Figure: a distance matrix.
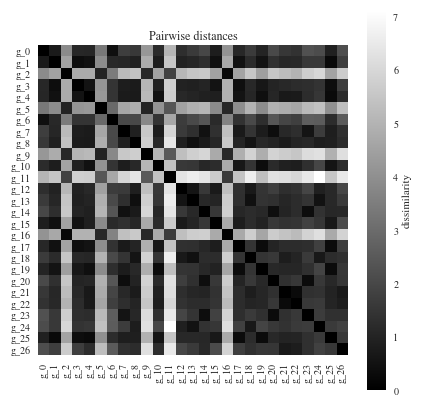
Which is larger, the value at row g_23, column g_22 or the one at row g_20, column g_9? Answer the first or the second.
the second
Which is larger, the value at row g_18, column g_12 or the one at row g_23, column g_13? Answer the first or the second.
the second
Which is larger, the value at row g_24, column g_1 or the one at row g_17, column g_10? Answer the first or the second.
the first
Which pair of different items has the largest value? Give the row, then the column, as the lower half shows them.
g_24, g_11
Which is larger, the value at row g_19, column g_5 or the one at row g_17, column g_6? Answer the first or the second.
the first
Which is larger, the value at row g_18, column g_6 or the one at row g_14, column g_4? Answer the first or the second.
the first
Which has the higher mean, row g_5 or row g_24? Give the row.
g_5
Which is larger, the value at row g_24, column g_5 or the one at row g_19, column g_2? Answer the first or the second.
the first
